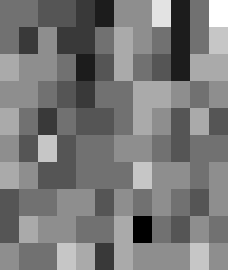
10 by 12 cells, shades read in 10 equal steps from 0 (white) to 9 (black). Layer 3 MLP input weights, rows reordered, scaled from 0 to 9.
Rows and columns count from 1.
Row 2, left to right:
5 7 4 7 7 5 3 4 5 8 5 2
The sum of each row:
59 62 58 55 59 57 53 58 59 47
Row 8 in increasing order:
4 4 4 4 4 5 5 5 5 6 6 6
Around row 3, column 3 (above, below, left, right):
4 5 4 5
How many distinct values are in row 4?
5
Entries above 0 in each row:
11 12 12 12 12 12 12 12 12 12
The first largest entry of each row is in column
6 10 5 5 3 2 3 1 8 6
